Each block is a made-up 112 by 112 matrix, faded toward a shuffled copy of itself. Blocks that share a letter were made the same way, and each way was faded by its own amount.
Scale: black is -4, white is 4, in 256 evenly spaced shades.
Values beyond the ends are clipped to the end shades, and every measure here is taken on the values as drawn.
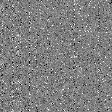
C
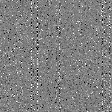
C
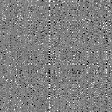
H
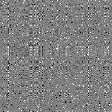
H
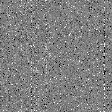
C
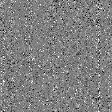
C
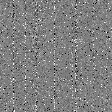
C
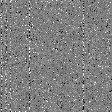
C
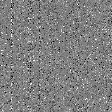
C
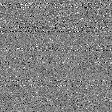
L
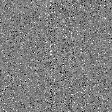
C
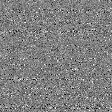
L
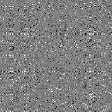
H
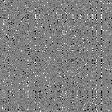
H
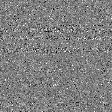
L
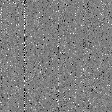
C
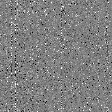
C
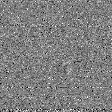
L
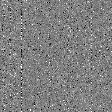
C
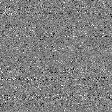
L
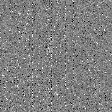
C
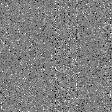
C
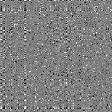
H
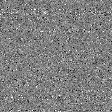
L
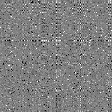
H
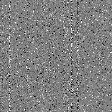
C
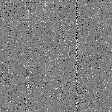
C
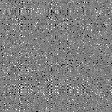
H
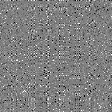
H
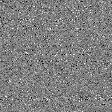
L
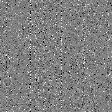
C
